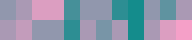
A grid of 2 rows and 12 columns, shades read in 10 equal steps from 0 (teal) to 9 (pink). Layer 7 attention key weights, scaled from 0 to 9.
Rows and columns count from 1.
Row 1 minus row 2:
-1 -1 3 3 1 -1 1 -5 0 -1 -5 -3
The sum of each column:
11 13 13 13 3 11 9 7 0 11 11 15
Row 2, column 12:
9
